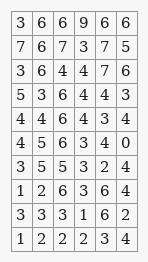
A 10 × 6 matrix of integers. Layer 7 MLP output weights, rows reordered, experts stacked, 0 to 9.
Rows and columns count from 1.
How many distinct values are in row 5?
3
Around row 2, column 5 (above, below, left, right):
6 7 3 5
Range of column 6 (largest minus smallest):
6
